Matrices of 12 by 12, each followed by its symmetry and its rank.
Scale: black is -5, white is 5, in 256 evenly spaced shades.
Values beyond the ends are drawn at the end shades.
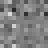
antisymmetric, rank two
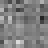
antisymmetric, rank two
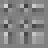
symmetric, rank one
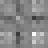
symmetric, rank two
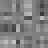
antisymmetric, rank two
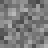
symmetric, full rank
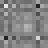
symmetric, rank two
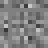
antisymmetric, rank two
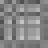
symmetric, rank one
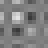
symmetric, rank one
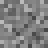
symmetric, full rank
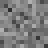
symmetric, full rank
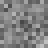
symmetric, full rank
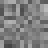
antisymmetric, rank two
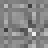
symmetric, rank two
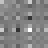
symmetric, rank two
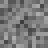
symmetric, full rank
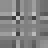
symmetric, rank one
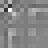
symmetric, rank two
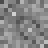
symmetric, full rank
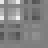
symmetric, rank one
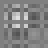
symmetric, rank one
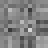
symmetric, rank two
